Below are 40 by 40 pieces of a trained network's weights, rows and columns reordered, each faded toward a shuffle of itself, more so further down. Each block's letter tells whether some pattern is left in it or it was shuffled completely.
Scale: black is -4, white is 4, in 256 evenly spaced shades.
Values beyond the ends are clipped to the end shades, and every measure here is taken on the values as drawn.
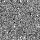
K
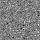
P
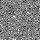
K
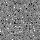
K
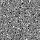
P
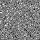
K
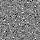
K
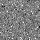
P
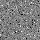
P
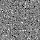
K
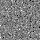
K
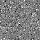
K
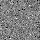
P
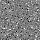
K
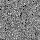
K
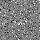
K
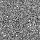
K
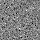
P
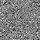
K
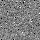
P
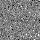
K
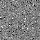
P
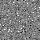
P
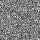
K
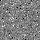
P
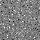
P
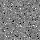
P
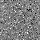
P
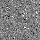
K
